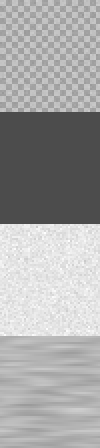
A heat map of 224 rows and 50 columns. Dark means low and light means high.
The table splits into 4 rows of 1 panel. Panel 1,1: high, checkered. Panel 2,1: low, flat. Panel 3,1: very high, fine-grained, faint in contrast. Panel 4,1: high, streaked across, faint in contrast.
